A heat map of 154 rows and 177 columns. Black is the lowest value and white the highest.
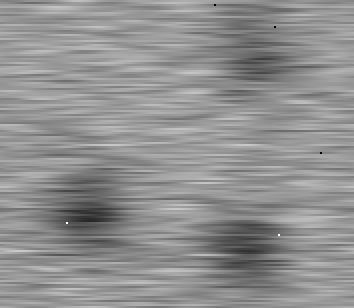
Mirror symmetry: none. Dips: three. Lone odd cells: 5, 2 higher and 3 lower than their neighbours.
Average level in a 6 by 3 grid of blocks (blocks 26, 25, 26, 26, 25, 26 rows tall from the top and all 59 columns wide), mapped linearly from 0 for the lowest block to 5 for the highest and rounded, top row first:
543 | 542 | 454 | 244 | 022 | 433
